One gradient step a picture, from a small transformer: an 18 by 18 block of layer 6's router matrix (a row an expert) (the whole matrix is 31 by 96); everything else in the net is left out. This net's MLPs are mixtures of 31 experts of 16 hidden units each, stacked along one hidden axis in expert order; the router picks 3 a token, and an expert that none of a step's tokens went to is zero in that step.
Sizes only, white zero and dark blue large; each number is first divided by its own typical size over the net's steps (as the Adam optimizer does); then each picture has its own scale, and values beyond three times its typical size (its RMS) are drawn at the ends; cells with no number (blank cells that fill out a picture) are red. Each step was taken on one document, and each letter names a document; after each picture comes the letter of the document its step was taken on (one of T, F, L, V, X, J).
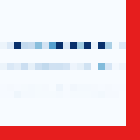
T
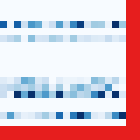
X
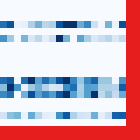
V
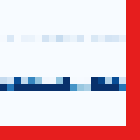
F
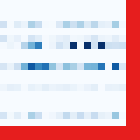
T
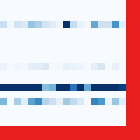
F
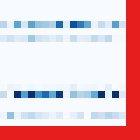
X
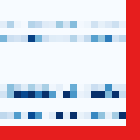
X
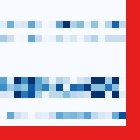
X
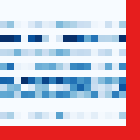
V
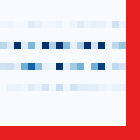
T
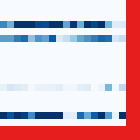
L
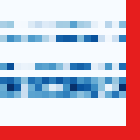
V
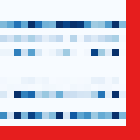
X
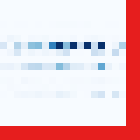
T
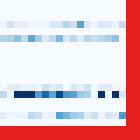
X
